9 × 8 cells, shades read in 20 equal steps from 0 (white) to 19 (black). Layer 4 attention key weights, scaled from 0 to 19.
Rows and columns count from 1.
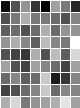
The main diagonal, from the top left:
18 10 13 12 13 11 15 9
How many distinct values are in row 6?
5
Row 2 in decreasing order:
13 13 11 10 10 10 9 6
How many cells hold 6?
6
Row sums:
106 82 80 59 81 82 88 80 49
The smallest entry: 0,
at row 4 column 8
